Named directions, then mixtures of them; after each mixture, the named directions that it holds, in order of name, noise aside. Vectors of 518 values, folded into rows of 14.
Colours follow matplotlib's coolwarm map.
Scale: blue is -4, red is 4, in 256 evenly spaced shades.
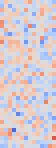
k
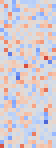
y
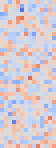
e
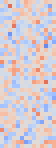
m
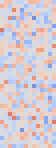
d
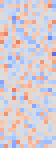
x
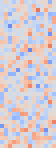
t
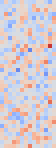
t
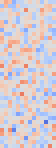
k, y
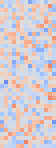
d, m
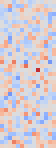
m, t, y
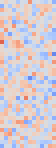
k, x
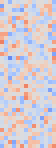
e, k, x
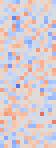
d, m, x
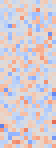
m, t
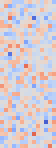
d, k, y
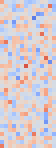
m, t, y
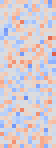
t, x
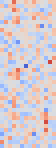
k, t, y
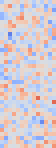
e, m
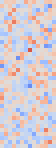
m, t, x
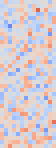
t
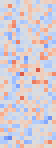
m, y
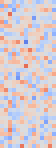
k, y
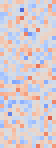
e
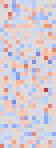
y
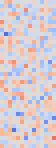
k, x, y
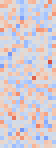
d, t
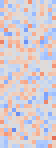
k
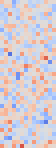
m, y
